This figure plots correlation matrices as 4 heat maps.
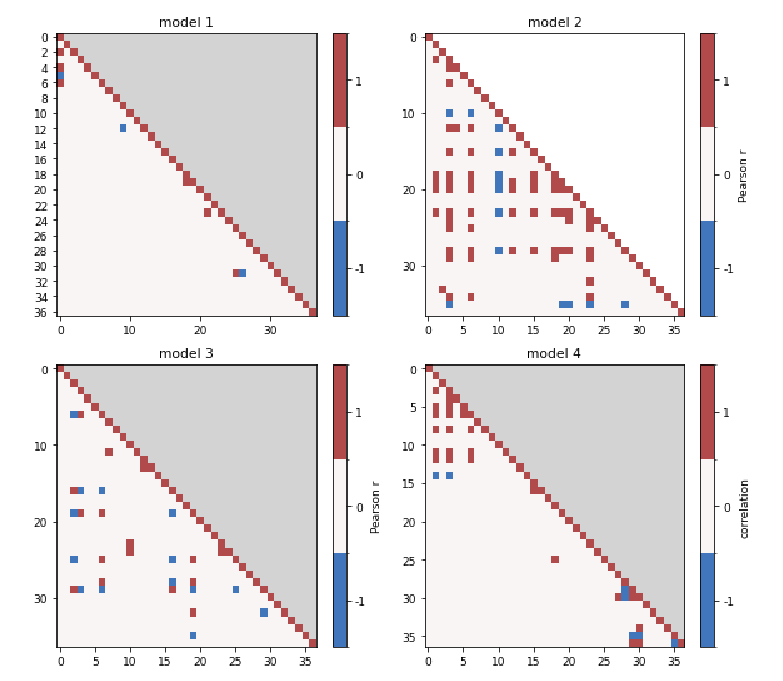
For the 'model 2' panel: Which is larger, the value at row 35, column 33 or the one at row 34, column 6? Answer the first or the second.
the second
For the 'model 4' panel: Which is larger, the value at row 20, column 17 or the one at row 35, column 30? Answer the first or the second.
the first
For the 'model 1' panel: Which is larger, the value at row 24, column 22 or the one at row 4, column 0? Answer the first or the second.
the second
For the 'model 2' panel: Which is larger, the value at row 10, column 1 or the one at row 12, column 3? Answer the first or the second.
the second
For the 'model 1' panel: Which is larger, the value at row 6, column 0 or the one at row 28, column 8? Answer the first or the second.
the first
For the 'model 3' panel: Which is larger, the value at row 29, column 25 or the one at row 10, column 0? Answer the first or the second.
the second
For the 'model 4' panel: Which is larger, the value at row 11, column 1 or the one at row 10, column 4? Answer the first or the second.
the first
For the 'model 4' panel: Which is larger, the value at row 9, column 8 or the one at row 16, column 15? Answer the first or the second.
the second
